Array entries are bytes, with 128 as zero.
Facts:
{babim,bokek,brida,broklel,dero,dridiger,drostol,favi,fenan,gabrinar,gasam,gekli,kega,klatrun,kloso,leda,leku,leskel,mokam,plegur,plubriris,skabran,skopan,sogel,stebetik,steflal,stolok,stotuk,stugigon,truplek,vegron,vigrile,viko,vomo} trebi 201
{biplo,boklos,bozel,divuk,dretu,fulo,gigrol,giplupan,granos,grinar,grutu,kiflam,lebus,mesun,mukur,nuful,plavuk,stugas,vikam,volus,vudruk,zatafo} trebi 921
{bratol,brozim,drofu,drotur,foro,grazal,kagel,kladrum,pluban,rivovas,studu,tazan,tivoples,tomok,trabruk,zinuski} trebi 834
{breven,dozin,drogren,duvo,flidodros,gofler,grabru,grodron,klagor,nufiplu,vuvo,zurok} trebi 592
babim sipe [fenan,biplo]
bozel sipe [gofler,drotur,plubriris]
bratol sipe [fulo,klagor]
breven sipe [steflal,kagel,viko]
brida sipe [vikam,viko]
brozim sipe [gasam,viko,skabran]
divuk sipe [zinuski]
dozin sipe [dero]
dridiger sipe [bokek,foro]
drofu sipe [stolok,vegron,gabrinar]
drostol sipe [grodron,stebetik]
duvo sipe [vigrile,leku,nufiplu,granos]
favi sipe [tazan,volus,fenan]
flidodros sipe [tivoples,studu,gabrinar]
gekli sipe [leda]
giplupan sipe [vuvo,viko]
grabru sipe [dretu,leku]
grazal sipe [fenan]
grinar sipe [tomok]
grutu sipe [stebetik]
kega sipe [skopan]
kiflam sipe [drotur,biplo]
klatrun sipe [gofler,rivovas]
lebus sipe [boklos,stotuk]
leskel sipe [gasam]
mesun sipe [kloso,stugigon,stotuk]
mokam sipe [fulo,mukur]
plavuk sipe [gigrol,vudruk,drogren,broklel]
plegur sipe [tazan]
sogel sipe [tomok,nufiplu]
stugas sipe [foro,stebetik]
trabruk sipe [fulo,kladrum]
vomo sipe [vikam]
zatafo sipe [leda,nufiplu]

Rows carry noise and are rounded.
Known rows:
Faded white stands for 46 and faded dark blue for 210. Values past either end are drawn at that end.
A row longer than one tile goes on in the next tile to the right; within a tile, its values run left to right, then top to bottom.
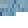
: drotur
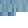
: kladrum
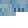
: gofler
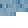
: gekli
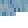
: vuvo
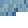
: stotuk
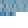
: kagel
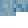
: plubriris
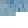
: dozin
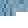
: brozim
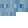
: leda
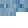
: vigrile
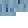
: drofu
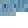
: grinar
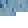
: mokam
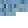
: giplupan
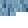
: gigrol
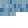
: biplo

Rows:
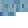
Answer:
tomok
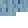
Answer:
flidodros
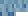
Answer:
foro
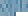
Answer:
plegur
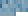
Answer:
klatrun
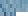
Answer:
brida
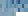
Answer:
duvo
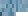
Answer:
tazan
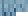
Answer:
viko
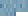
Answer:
truplek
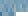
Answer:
pluban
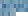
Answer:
dretu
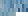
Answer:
drogren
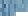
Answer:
vikam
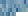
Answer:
boklos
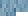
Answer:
bokek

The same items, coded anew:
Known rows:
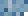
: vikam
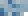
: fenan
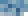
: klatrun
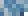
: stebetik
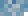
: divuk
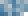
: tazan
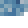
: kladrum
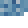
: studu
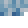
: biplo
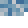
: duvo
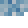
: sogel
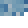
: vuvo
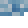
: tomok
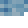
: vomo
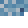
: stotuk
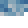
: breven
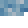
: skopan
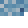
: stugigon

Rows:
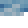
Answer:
dozin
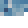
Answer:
brozim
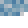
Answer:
grazal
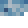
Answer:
giplupan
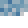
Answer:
babim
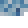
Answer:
bozel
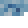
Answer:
plubriris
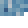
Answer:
kagel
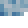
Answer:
volus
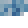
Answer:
drotur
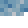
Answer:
kega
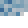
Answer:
favi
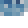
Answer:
mokam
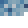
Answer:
plavuk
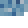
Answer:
klagor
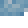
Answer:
nuful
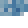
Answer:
rivovas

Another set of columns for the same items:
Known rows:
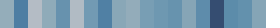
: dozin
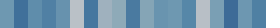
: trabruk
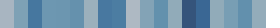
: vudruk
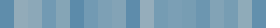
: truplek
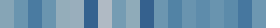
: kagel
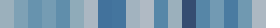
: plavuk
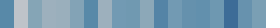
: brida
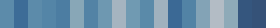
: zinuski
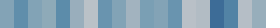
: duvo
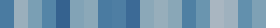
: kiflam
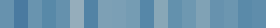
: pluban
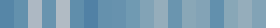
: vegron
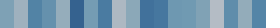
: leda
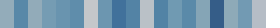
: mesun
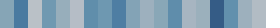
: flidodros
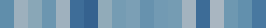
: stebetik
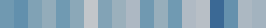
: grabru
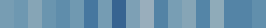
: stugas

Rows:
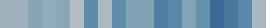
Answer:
breven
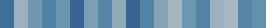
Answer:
fenan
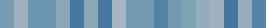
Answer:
gekli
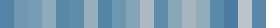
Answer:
sogel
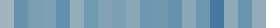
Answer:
zurok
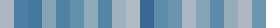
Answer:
nufiplu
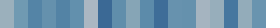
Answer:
zatafo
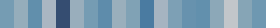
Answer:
gofler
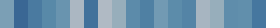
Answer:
kladrum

